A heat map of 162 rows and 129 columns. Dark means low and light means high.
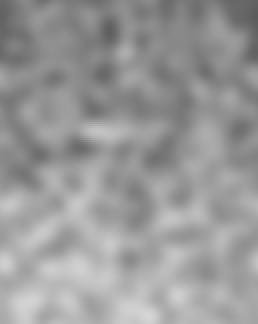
Average level on the scale: 60%. Grain: smooth. Stripes: none. Slope: up to the bottom.
